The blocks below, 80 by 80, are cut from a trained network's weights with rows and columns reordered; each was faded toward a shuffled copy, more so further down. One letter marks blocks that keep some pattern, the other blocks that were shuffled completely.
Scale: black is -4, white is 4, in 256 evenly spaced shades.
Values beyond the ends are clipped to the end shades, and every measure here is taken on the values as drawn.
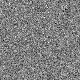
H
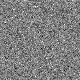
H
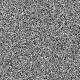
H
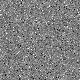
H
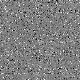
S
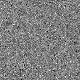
S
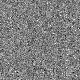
S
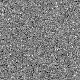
S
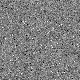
H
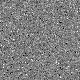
H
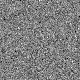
H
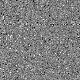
S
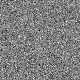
H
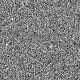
H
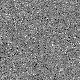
H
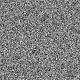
H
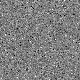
H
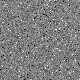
H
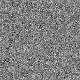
S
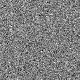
S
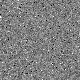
H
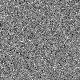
H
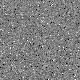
H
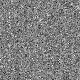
S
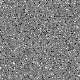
S
